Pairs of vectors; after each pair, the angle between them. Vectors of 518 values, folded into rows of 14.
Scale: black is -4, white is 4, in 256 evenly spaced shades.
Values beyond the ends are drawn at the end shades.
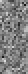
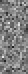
nearly opposite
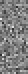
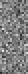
orthogonal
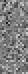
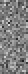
partly opposed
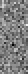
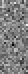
nearly parallel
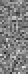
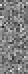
orthogonal
